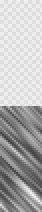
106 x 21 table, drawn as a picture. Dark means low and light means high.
It is made of 2 by 1 panels. Panel 1,1: very high, checkered, faint in contrast. Panel 2,1: middling, slanting down to the right, strong in contrast.
